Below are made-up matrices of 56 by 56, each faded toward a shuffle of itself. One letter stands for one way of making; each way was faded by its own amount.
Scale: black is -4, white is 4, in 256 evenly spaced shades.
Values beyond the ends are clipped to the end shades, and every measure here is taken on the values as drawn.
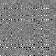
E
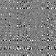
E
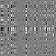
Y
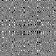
E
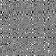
E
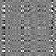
Y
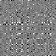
E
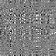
E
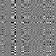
Y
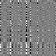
Y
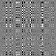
Y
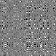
E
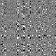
E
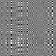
Y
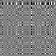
Y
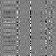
Y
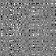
E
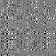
E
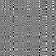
Y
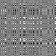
Y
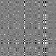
Y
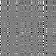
Y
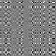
Y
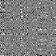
E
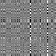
Y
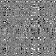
E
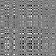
Y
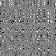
E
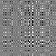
Y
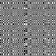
Y
